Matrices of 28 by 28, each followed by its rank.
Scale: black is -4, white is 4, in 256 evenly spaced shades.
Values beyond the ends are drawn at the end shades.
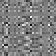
three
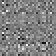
five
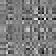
three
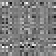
three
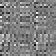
three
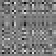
three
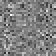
five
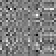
three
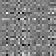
three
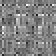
three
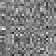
five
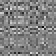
three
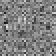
five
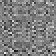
five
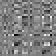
three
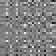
three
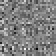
five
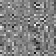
five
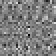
five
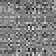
five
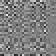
three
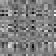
three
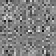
five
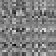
three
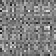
five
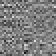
five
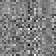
five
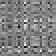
three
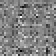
five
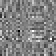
five
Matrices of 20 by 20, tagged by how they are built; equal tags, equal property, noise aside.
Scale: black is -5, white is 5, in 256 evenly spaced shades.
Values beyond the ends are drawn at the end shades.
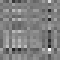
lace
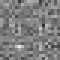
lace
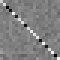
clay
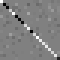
clay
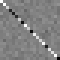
clay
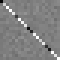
clay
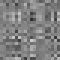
lace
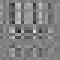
lace
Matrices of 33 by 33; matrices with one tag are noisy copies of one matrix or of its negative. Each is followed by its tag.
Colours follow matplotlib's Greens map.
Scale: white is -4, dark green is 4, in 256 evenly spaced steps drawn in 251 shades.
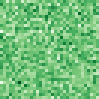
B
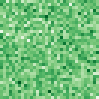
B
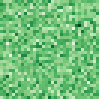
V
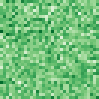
B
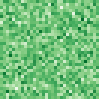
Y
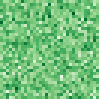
Y
